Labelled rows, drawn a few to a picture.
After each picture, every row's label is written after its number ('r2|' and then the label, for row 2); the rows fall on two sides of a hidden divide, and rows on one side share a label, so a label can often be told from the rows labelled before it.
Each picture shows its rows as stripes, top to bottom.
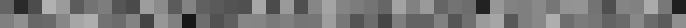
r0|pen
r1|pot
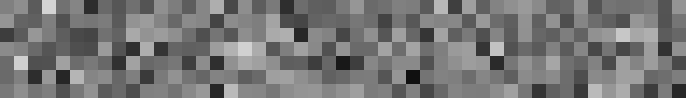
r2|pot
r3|pot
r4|pot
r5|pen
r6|pot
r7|pot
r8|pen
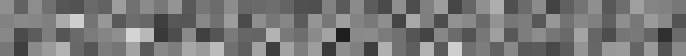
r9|pot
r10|pen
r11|pot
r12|pen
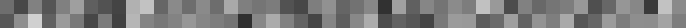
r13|pot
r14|pot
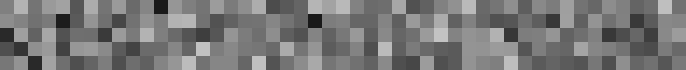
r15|pen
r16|pot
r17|pot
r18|pen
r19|pen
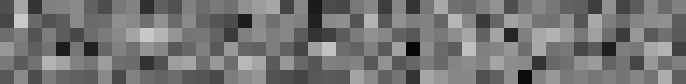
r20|pot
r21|pot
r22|pot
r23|pot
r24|pen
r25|pot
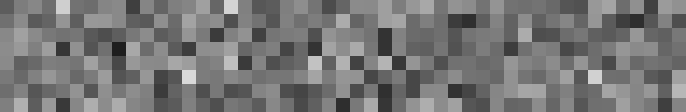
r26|pen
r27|pen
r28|pot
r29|pot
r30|pen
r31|pen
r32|pot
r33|pot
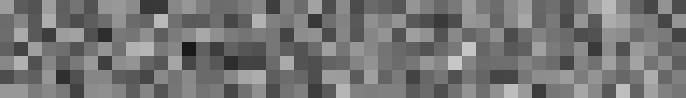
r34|pen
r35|pot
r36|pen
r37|pot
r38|pot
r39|pot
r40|pen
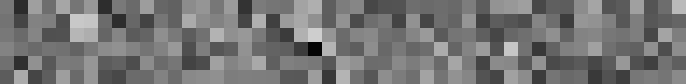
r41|pen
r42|pen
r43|pen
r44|pot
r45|pen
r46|pen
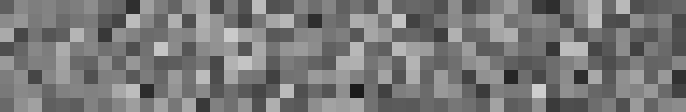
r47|pen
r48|pot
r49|pen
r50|pen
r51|pen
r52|pen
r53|pot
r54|pot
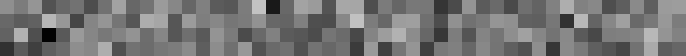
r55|pen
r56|pen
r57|pot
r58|pot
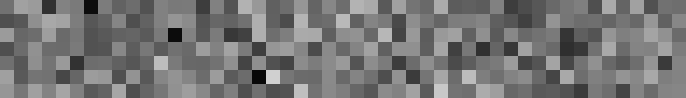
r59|pot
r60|pen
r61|pen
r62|pot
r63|pen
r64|pot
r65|pen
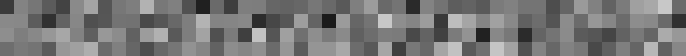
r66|pot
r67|pen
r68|pen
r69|pen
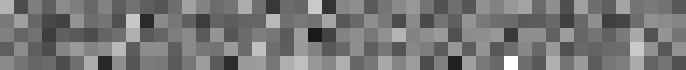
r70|pen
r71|pot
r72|pot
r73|pen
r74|pen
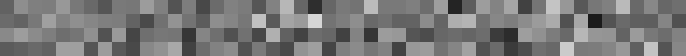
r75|pot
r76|pen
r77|pot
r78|pen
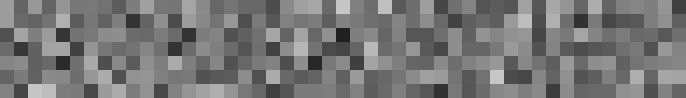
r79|pen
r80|pen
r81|pot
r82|pen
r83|pot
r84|pot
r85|pen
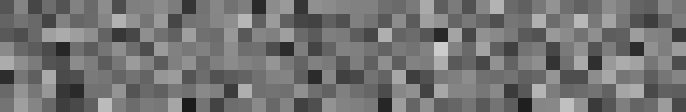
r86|pot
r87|pot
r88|pen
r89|pot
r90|pot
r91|pot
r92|pot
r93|pot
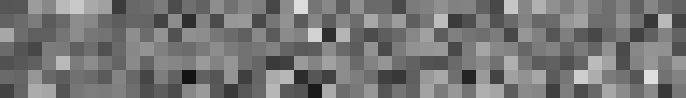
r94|pen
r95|pot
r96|pen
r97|pot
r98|pen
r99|pot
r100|pot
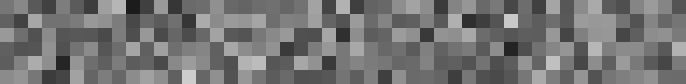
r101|pen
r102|pen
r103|pot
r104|pot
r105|pen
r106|pot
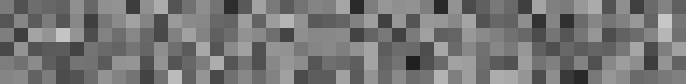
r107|pen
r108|pot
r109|pen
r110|pot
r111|pot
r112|pot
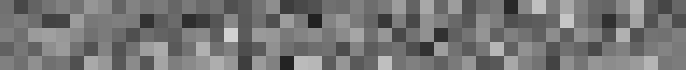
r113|pot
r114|pot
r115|pen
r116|pot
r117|pen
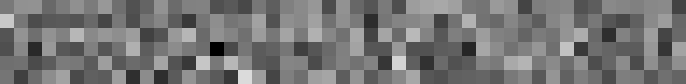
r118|pen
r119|pen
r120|pen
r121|pot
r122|pot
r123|pen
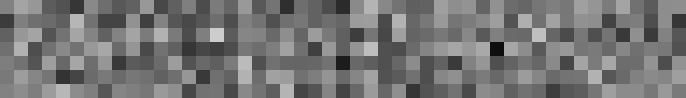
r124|pot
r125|pot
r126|pot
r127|pot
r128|pot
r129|pot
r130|pot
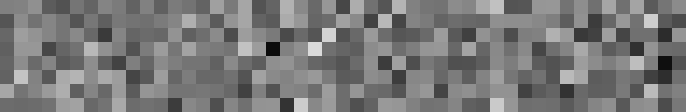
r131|pot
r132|pen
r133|pot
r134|pen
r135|pot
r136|pen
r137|pen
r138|pen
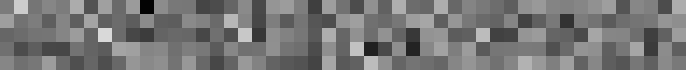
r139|pot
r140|pen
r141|pot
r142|pot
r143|pot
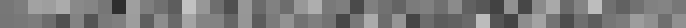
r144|pen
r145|pot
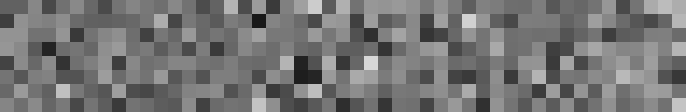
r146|pen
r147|pot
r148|pen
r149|pot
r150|pot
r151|pot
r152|pen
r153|pot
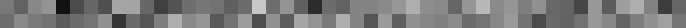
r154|pot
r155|pen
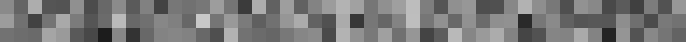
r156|pen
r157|pen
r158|pen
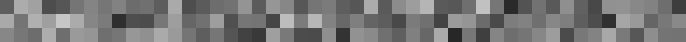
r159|pot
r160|pen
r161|pot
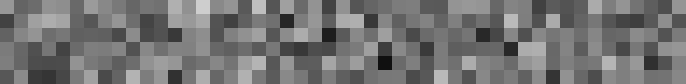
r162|pen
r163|pen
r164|pen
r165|pot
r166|pot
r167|pot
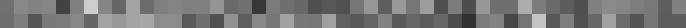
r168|pot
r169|pot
